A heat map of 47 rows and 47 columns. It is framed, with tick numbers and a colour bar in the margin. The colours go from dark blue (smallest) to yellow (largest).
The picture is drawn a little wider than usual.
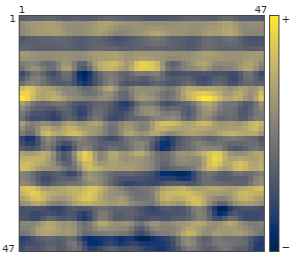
The ninth with the lowest average is the bottom middle. Horizontal stripes repeat 7 times down the table. On average the colour sits 50% of the way up the scale. There is no overall slope. The top part is calmer, up to a seam about 20% of the way down.
